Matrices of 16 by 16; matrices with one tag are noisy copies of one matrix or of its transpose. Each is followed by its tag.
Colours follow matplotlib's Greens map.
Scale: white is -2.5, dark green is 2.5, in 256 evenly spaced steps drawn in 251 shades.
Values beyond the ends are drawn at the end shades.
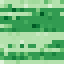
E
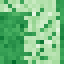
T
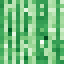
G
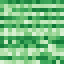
G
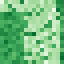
T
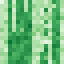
E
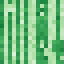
G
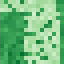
T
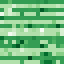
G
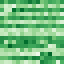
G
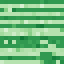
G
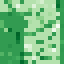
T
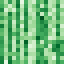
G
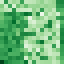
T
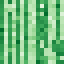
G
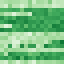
E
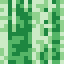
E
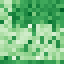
T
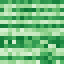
G
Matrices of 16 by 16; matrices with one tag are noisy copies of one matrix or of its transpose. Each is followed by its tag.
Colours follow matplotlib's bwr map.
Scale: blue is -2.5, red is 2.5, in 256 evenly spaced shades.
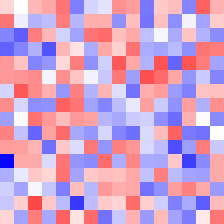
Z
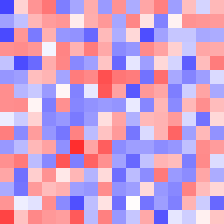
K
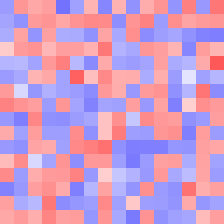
K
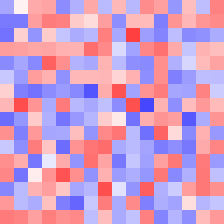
K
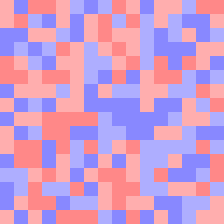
Z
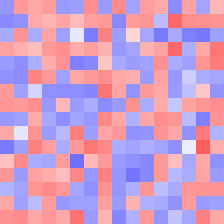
K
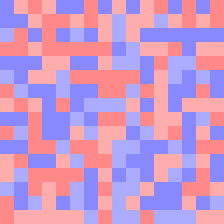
K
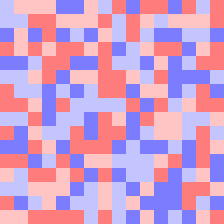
K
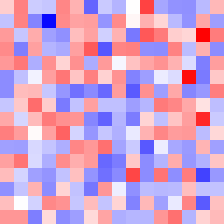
Z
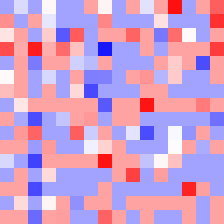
K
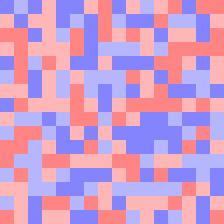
K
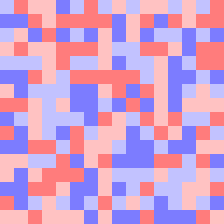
K
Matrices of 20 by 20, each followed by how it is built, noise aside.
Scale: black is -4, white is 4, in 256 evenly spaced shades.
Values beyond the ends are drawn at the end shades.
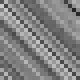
Toeplitz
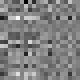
low rank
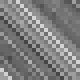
Toeplitz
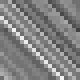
Toeplitz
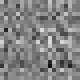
low rank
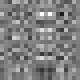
low rank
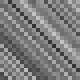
Toeplitz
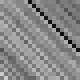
Toeplitz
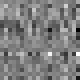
low rank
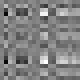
low rank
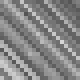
Toeplitz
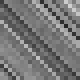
Toeplitz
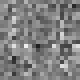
low rank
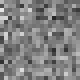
low rank
